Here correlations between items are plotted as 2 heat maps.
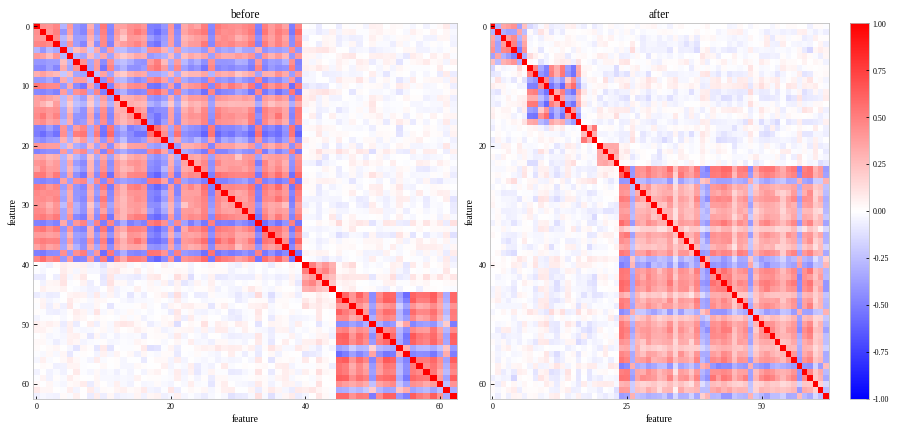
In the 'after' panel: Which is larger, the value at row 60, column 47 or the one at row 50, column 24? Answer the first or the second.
the second
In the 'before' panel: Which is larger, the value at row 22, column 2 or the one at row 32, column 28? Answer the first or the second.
the second
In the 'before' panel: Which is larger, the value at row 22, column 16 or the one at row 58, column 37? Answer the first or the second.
the first
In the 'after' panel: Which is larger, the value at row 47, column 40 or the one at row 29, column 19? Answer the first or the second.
the second
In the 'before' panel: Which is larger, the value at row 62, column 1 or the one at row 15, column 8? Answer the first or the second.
the second
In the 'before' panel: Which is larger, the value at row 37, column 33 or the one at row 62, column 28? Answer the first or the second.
the second
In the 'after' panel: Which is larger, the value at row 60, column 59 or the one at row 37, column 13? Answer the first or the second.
the first
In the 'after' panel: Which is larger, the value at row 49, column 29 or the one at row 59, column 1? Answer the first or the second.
the first
